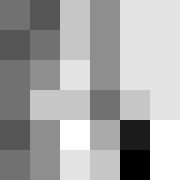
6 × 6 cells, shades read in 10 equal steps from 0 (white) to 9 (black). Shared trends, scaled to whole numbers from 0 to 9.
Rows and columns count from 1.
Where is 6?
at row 1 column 2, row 2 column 1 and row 5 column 1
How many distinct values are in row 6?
6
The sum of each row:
19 19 16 17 21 21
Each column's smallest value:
5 2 0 2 1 0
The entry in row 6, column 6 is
0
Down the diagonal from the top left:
5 5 1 5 8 0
